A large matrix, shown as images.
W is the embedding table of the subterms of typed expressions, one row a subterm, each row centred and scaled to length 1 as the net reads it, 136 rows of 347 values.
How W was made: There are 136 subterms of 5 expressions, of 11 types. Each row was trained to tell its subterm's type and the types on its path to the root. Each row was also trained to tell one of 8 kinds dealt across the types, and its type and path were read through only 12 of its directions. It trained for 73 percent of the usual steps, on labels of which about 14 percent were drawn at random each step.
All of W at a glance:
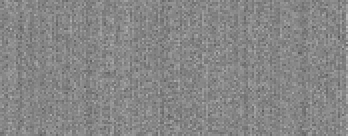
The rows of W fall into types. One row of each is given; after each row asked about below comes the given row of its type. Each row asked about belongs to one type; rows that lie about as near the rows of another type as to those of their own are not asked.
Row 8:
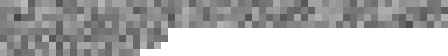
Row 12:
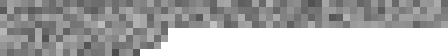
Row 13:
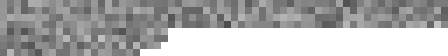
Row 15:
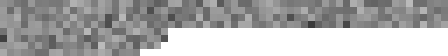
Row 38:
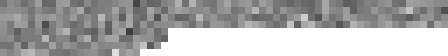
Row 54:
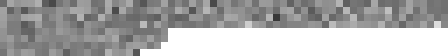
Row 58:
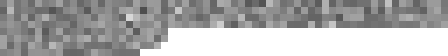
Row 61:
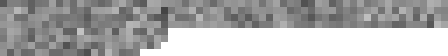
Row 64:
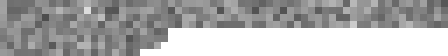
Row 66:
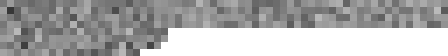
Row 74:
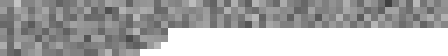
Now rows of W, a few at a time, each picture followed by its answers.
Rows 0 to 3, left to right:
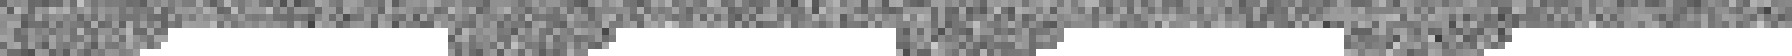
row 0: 66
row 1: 8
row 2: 74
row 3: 38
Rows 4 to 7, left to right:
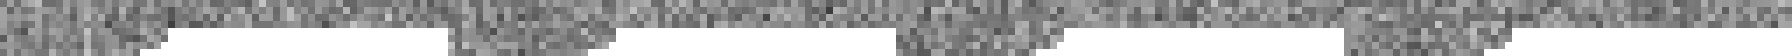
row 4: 15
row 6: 8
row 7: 61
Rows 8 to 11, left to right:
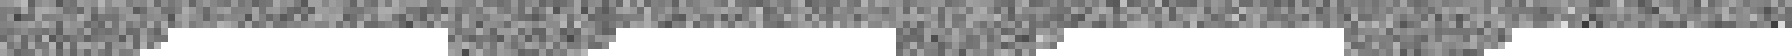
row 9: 38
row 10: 64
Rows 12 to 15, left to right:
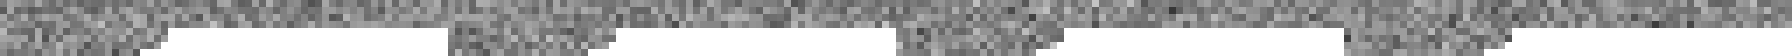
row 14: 74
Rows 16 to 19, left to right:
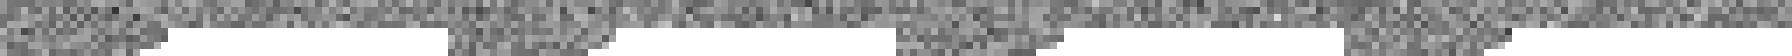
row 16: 74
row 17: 58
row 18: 13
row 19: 58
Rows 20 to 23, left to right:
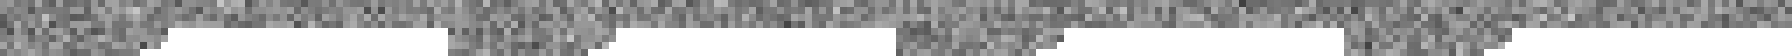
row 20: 58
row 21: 61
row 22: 13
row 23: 58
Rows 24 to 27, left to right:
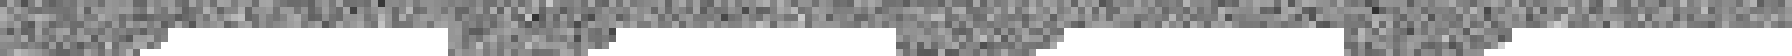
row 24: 61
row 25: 54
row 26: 74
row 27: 74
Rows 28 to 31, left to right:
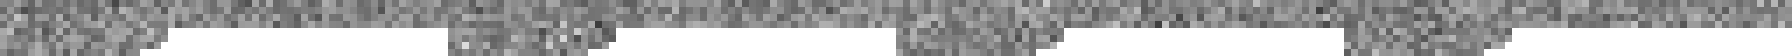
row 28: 12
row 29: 12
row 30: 74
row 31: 58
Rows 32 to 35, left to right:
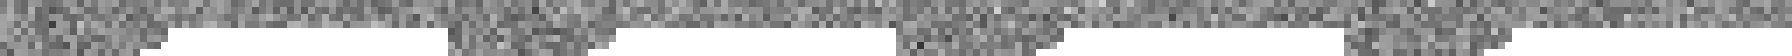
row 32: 12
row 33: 58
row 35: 8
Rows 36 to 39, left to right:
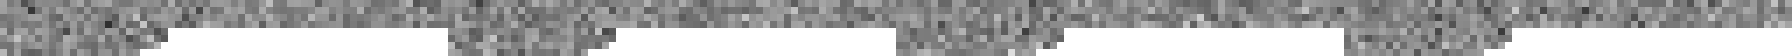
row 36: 74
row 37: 8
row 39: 38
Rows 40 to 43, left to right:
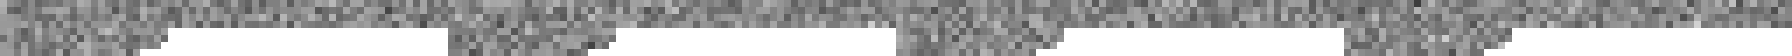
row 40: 15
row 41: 13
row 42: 15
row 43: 58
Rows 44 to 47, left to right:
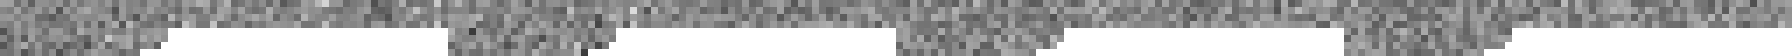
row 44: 64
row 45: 12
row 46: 12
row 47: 61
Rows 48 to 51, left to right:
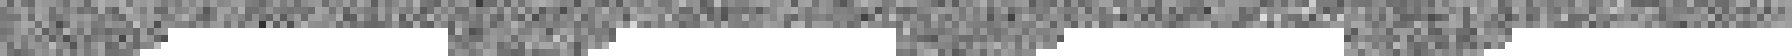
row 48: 74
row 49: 54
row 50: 54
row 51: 61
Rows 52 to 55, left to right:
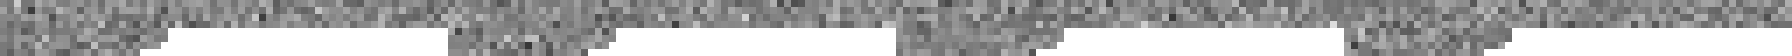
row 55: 74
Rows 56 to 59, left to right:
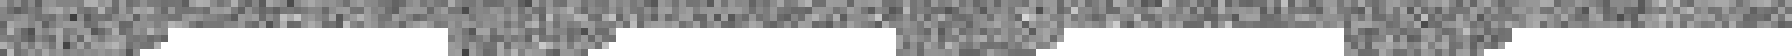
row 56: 13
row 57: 38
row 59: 8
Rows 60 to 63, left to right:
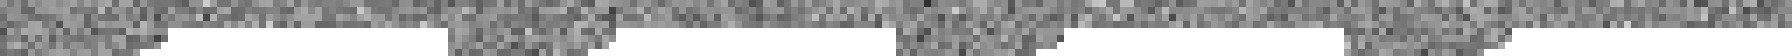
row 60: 13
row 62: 64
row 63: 74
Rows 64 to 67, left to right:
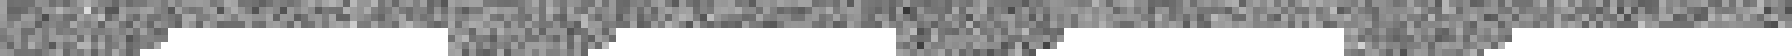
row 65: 15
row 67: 12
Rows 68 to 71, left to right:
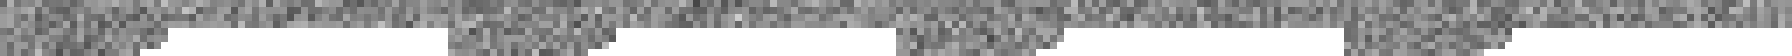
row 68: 61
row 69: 12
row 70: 38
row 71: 64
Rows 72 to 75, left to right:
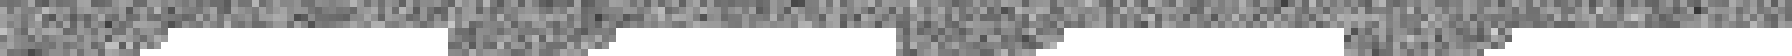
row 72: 15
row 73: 66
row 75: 15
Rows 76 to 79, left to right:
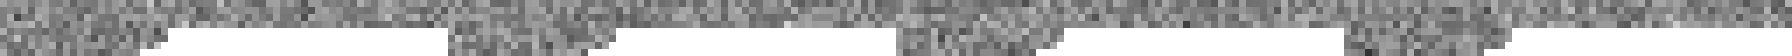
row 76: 8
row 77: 15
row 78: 12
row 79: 8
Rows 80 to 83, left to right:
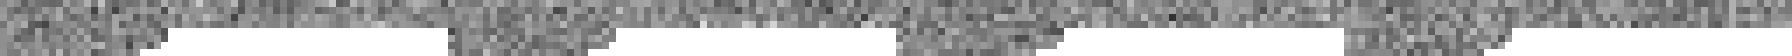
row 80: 12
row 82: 54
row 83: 61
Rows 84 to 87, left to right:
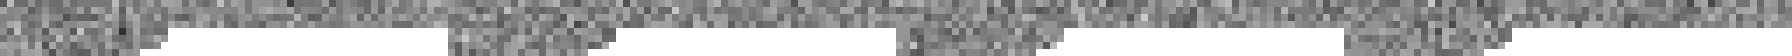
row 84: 61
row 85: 74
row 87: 38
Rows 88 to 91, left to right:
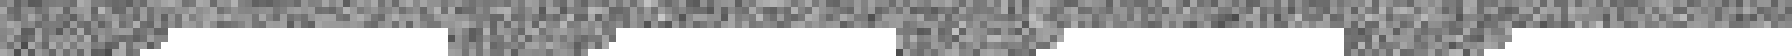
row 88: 66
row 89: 15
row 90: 13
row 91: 64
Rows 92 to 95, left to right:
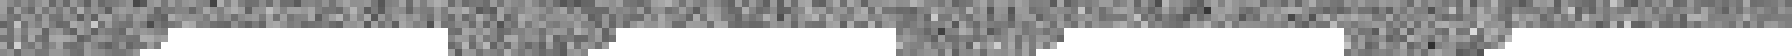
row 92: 64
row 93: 66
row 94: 54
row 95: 13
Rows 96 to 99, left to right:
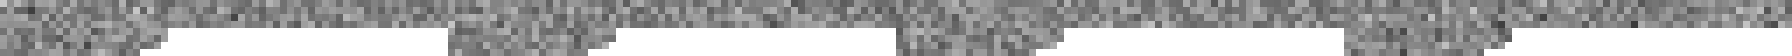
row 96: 13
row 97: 13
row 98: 64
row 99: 12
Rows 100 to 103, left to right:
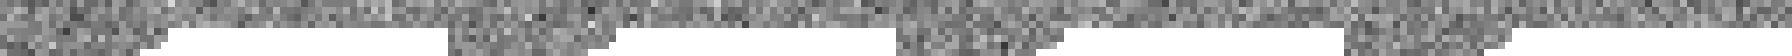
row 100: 8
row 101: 54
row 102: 58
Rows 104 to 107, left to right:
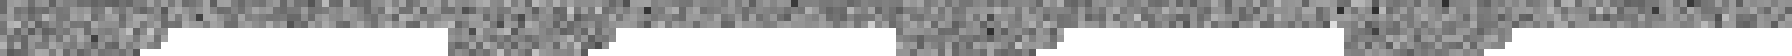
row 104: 66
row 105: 13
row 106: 66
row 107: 66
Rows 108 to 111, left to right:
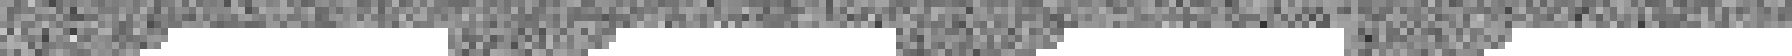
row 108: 15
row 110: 66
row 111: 38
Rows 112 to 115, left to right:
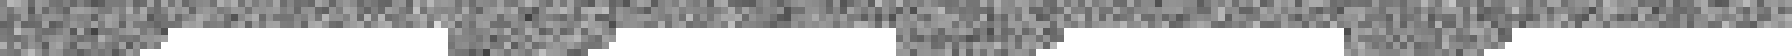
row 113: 13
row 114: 38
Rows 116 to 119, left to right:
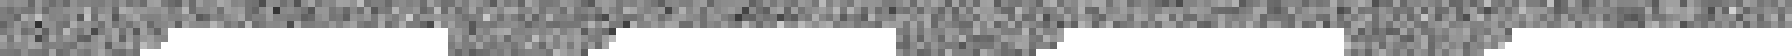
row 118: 64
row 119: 54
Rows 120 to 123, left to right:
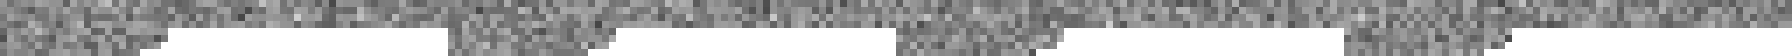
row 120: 13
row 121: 58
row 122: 66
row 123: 15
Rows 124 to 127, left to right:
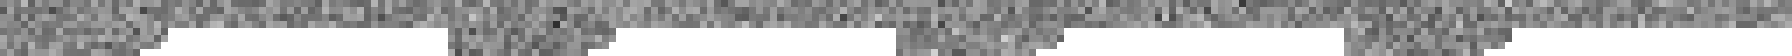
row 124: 58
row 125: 74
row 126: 54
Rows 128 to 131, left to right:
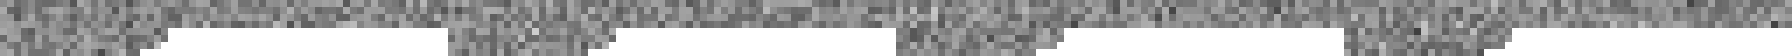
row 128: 15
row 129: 15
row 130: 64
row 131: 74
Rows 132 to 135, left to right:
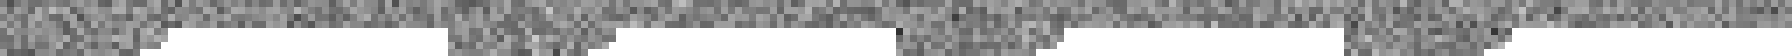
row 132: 64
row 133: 58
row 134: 61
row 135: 58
